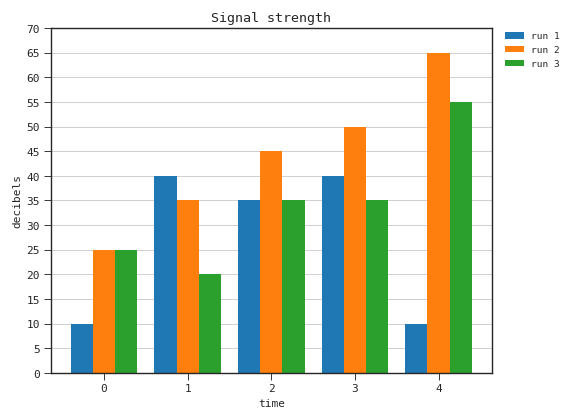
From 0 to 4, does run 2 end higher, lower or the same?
higher
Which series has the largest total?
run 2
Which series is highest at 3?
run 2
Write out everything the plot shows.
Title: Signal strength
x-axis: time, ticks 0 1 2 3 4
y-axis: decibels, ticks 0 5 10 15 20 25 30 35 40 45 50 55 60 65 70
Legend: run 1, run 2, run 3
Values:
run 1: 10 40 35 40 10
run 2: 25 35 45 50 65
run 3: 25 20 35 35 55
